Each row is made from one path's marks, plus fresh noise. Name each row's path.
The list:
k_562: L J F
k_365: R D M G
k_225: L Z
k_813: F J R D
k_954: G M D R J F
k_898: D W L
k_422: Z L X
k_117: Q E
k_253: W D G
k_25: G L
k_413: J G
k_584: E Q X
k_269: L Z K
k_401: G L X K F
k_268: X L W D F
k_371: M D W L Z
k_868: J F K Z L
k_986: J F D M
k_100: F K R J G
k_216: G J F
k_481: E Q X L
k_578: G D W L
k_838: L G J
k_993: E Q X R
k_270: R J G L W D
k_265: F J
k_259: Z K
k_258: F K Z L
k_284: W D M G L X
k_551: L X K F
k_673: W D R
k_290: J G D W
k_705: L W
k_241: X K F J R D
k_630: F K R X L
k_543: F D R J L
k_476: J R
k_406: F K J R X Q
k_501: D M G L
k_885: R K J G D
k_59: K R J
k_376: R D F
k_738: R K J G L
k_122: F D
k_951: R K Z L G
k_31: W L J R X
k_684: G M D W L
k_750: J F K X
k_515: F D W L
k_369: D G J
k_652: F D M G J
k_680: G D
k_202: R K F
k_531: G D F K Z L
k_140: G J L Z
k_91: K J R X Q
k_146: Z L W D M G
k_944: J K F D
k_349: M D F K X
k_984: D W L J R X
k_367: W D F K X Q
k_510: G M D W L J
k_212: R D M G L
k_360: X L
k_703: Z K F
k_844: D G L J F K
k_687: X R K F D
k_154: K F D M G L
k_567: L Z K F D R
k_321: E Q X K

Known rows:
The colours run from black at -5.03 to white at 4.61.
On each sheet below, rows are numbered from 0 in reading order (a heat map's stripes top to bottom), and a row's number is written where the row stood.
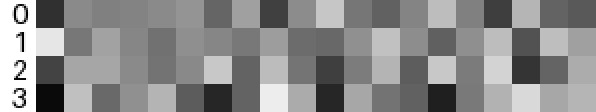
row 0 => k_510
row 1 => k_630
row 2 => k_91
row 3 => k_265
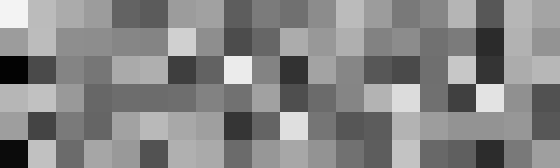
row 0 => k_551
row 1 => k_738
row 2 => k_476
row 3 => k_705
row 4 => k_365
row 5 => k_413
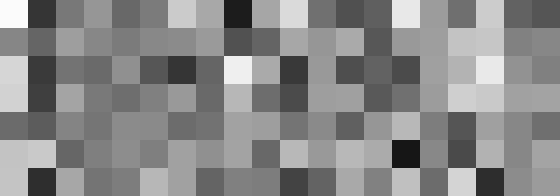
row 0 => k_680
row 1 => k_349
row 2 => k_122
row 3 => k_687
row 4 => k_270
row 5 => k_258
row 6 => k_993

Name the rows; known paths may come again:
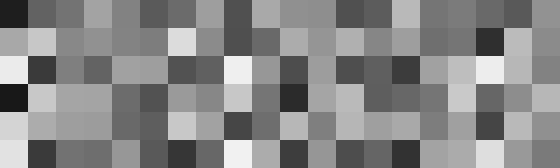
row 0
k_369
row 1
k_738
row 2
k_376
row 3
k_750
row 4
k_401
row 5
k_122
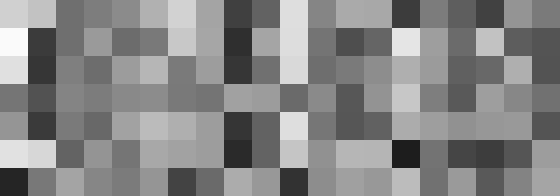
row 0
k_951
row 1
k_680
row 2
k_212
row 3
k_270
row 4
k_365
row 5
k_269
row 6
k_31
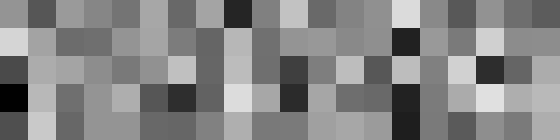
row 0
k_284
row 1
k_567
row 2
k_91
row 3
k_265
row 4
k_868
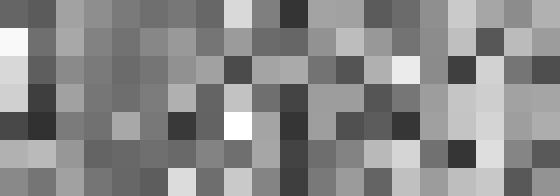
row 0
k_241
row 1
k_630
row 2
k_578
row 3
k_687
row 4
k_813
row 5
k_705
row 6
k_367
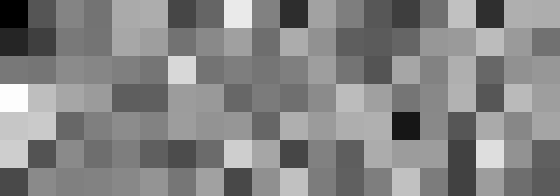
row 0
k_476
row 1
k_954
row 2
k_885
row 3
k_551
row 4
k_258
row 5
k_515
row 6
k_510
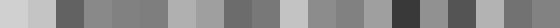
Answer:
k_531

